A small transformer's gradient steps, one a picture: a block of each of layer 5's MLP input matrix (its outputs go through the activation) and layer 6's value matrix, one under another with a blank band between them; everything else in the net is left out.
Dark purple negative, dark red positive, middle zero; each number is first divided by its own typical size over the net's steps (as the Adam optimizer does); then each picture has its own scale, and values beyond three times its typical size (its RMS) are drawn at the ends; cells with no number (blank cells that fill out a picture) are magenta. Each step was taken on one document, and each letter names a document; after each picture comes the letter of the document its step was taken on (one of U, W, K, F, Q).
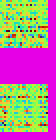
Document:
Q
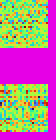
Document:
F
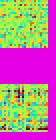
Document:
F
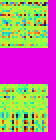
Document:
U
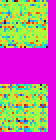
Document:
Q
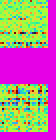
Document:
F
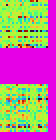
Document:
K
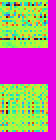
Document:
U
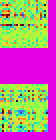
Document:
U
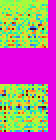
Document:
Q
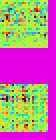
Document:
U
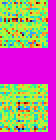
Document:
F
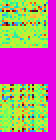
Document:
U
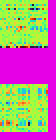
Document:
K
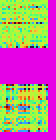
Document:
K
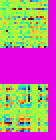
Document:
K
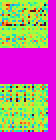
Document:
U
